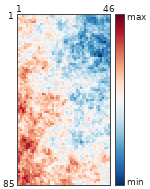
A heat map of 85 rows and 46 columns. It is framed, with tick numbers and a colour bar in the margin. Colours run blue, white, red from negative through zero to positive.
Odd rows or columns: none. Slope: up to the bottom left. Stripes: none. Ninth with the lowest average: top right. Histogram: bell-shaped. Lone odd cells: none. Grain: blotchy.
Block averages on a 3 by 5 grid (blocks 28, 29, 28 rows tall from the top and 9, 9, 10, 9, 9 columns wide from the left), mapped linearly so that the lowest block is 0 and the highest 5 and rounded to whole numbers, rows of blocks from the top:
3 3 2 1 0 / 4 3 3 2 2 / 5 4 3 3 3
